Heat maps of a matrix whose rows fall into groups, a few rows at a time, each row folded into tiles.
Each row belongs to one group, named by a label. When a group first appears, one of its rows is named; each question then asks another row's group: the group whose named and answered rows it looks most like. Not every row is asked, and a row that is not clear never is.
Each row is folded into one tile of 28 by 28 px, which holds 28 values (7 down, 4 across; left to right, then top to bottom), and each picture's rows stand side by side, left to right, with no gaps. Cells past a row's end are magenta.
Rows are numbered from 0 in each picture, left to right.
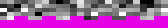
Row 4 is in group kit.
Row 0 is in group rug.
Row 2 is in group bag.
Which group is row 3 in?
kit
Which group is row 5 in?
bag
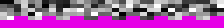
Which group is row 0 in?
bag
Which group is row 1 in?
rug
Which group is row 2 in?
bag
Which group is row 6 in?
rug
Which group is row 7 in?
bag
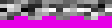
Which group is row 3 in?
rug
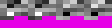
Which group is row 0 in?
kit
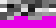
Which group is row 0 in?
rug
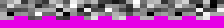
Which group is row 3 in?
rug
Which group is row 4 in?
bag
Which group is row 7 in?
rug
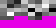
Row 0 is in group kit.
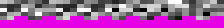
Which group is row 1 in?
kit
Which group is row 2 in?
rug
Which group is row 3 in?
rug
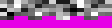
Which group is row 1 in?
kit
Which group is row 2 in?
bag
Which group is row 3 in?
kit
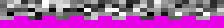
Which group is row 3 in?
rug
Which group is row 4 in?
rug
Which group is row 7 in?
rug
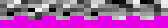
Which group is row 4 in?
bag
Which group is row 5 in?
bag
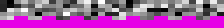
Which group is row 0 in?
bag
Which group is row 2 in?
kit
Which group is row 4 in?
rug
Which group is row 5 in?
bag
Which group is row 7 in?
rug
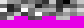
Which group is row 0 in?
rug
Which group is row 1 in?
kit
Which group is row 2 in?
bag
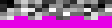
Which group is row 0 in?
bag
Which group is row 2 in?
kit
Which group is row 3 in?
rug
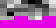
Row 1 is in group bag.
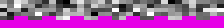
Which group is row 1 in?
kit
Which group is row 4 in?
rug
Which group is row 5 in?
kit
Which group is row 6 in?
bag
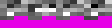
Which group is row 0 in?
kit
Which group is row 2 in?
kit
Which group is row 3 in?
kit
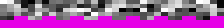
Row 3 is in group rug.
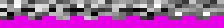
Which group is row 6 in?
kit
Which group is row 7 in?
kit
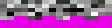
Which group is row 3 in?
kit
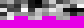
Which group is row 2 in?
bag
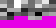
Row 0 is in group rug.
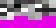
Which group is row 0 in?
rug
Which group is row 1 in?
bag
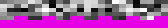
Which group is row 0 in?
bag
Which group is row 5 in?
rug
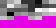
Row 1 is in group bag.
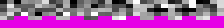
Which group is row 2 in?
rug
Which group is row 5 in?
bag
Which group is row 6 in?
bag
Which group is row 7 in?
bag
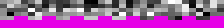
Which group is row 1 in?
rug
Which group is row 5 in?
kit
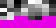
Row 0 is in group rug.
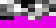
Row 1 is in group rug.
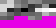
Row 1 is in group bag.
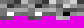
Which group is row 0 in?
kit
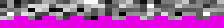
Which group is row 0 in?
rug
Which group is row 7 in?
kit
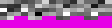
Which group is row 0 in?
rug
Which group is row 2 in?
kit
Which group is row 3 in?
kit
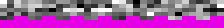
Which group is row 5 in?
kit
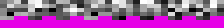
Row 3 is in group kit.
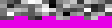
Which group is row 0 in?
kit
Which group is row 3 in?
rug
